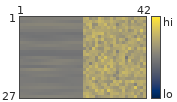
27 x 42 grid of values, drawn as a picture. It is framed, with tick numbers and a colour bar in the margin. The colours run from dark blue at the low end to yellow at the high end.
The table splits into one row of 2 panels. Panel 1,1: middling, streaked across, faint in contrast. Panel 1,2: high, fine-grained.
